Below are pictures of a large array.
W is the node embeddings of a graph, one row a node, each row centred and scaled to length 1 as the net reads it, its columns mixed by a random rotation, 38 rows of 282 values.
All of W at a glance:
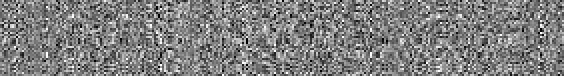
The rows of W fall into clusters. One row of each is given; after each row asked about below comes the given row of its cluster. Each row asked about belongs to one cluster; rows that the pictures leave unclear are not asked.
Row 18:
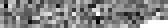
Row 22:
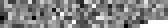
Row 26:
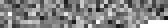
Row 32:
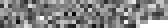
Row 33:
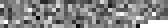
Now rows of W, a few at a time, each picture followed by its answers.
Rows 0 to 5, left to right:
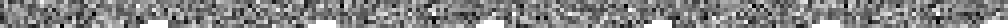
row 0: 22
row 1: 32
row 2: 18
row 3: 26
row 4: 32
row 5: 18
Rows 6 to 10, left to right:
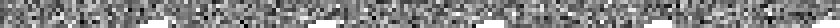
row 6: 22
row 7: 33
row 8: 33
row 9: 26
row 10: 18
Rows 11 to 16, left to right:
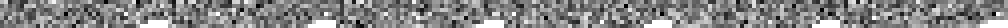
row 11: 32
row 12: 18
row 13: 18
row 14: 26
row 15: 26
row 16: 18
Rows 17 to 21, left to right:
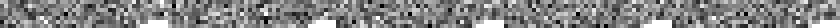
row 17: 32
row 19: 32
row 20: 32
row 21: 32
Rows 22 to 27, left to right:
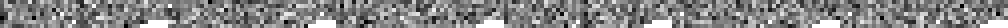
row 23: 33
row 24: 18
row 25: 22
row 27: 26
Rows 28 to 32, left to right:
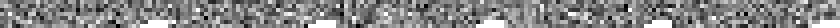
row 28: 26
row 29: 33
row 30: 18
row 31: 26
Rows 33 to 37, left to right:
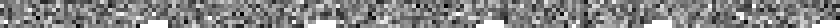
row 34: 32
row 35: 33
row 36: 22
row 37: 26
